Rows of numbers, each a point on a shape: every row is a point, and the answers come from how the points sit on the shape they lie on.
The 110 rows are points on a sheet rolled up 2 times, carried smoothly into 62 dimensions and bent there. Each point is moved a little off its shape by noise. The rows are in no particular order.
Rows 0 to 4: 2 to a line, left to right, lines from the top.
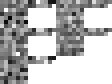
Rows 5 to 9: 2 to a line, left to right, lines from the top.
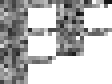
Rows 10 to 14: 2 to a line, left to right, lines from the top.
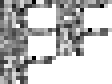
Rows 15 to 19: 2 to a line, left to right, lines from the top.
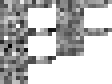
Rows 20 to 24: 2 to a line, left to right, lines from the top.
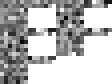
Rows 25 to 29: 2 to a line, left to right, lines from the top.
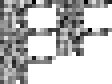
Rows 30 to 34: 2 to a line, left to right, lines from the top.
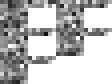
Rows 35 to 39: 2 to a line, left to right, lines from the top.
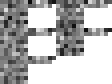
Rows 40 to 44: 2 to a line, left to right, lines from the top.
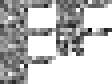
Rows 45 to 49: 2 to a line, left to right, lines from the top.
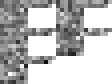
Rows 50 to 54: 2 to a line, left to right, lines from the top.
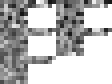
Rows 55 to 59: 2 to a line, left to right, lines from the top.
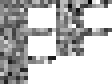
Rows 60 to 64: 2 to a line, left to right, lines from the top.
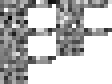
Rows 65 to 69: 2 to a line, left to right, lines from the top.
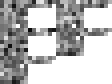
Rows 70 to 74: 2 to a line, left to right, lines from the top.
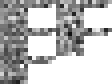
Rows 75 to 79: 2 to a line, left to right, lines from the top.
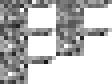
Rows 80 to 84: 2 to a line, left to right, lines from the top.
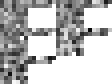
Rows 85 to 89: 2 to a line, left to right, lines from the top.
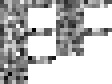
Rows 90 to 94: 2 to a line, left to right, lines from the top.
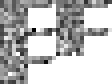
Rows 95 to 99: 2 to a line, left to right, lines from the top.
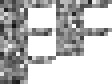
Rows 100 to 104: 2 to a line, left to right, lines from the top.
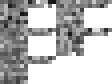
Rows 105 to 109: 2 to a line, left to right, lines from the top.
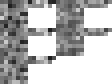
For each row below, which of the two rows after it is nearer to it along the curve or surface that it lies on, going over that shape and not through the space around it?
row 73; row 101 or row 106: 106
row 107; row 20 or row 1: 20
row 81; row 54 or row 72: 72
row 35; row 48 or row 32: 48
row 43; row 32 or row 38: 38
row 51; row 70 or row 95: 95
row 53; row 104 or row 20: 104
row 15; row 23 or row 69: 23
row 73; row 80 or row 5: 5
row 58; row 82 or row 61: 61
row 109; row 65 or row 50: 65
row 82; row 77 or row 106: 77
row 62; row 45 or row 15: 15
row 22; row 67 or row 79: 67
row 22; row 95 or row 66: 95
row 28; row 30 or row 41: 30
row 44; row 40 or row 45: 40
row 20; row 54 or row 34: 54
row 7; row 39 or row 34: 34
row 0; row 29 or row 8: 8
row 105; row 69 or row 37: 69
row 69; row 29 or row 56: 29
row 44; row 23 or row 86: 86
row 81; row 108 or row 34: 108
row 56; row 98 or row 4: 4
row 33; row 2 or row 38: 38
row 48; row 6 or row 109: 6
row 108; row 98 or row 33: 98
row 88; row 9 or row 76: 76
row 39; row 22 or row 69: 69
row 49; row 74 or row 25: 74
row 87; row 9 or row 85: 85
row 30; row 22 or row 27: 22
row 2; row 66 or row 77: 66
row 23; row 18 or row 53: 53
